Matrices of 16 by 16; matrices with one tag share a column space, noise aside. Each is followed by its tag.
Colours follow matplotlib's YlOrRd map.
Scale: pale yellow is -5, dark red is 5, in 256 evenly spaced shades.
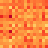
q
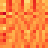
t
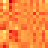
t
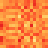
q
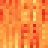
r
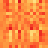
t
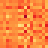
q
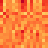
t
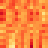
r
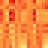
r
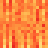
r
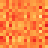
q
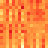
r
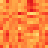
t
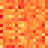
q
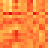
t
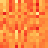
t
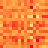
q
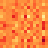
q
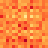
q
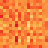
q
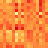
t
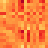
t
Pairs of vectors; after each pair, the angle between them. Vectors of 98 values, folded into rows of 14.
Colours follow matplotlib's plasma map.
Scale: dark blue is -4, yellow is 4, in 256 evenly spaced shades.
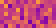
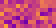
partly opposed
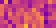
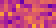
partly aligned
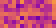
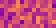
partly opposed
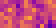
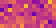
partly aligned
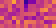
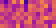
partly aligned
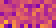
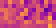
orthogonal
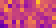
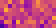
nearly parallel
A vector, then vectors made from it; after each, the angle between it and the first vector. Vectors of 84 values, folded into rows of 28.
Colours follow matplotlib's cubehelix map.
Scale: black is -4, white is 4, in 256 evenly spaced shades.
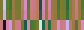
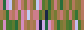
partly opposed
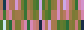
nearly opposite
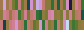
partly aligned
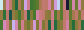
orthogonal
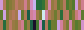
partly aligned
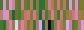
partly aligned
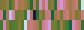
partly opposed
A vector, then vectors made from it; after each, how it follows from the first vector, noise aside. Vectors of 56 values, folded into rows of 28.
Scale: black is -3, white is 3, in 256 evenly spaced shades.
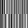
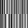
copied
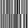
wrapped around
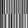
copied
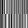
copied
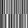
copied
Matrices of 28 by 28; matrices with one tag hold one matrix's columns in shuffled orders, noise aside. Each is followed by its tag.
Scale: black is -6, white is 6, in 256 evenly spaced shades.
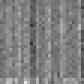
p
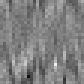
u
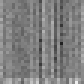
p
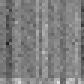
p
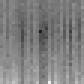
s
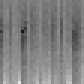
s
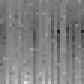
s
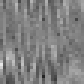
u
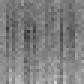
s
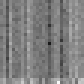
p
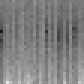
s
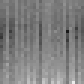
s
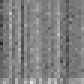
p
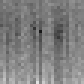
s
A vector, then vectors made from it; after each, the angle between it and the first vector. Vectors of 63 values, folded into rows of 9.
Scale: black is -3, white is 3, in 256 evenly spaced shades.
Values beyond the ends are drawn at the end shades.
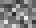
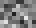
nearly parallel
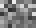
orthogonal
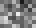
partly aligned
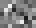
partly opposed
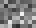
orthogonal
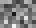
nearly parallel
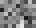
partly opposed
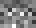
partly aligned
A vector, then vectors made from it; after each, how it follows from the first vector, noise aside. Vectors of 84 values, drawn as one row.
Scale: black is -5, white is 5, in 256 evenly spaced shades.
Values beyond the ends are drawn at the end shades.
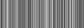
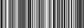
scaled up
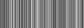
reversed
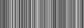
reversed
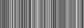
reversed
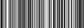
scaled up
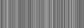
shrunk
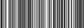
scaled up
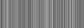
shrunk
